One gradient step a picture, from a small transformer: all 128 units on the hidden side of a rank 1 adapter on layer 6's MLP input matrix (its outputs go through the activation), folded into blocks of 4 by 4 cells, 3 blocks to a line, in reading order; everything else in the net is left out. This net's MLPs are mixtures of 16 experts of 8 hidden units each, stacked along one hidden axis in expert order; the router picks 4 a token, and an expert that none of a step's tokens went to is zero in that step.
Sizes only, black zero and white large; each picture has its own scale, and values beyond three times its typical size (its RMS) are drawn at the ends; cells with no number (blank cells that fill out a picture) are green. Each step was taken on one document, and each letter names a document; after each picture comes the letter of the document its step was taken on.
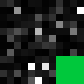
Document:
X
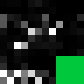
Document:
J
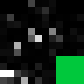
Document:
J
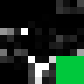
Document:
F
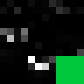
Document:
F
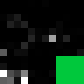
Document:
J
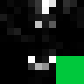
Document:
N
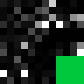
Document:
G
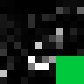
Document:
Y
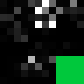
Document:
N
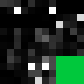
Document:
X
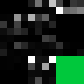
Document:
Y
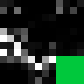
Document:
F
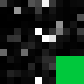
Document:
X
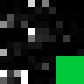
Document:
J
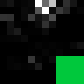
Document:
N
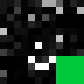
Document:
Y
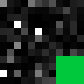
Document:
X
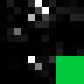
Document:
N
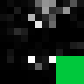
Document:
N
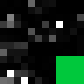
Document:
J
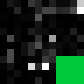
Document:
X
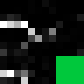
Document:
J
